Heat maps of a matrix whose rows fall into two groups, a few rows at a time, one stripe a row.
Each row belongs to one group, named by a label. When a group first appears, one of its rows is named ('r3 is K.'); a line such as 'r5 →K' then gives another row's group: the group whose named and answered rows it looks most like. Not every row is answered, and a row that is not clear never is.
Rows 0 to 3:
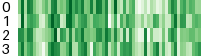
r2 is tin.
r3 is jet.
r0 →tin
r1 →jet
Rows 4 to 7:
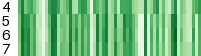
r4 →jet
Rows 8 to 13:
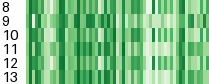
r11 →tin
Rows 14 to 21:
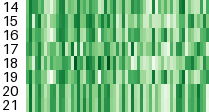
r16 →jet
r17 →tin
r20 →tin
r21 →tin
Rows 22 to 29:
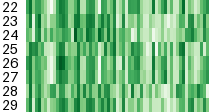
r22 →jet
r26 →jet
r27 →jet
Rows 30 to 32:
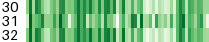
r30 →tin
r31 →tin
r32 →tin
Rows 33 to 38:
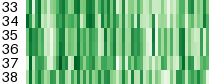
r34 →jet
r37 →jet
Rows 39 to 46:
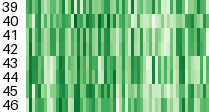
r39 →tin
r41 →tin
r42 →tin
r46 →jet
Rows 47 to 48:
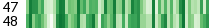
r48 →jet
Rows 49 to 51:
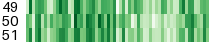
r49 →jet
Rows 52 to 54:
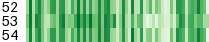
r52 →tin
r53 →tin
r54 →tin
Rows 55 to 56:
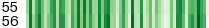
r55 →tin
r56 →tin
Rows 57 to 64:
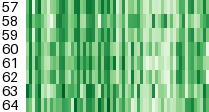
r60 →tin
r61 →tin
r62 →tin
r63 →jet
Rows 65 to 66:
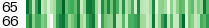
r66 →jet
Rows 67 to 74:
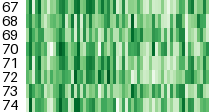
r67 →jet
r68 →tin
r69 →tin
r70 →jet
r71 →jet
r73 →tin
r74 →jet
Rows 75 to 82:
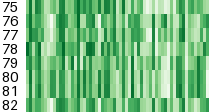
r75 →tin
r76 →jet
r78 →jet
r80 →tin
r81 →tin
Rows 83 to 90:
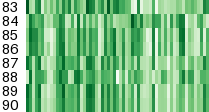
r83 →jet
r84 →tin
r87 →jet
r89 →jet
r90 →jet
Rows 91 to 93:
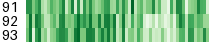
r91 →tin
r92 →tin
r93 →jet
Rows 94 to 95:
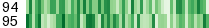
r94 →tin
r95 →jet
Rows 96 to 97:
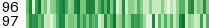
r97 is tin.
